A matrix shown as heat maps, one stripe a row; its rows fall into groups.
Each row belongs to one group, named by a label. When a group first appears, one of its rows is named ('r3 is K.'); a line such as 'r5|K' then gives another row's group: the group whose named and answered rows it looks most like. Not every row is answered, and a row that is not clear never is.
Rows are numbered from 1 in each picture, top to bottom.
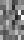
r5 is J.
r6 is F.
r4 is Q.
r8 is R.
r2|J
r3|R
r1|J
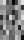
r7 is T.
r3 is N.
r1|N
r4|Q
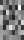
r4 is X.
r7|N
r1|Q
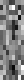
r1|X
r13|R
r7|J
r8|J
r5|N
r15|N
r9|T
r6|N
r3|R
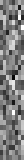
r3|R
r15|N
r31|Q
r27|N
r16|J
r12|Q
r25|N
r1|X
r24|R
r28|R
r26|J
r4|R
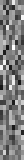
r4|Q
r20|R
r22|R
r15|N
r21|J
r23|Q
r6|T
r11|R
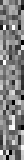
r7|X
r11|R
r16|F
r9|F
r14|F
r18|F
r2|F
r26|F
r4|N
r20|F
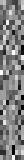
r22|F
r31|J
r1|N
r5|T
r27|Q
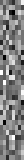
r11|T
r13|F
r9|Q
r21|F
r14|T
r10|X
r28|F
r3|X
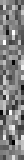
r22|N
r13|N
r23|Q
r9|R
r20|T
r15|T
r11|R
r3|Q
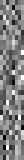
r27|Q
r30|T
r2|J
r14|X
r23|Q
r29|T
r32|T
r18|X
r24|R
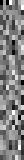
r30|R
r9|N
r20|F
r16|J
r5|J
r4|Q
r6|X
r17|F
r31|F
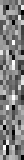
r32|F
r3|F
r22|J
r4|R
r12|J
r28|J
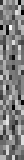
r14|N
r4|J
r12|X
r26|X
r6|Q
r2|R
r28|Q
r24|T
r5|R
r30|J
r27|X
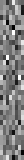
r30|R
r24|Q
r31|F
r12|T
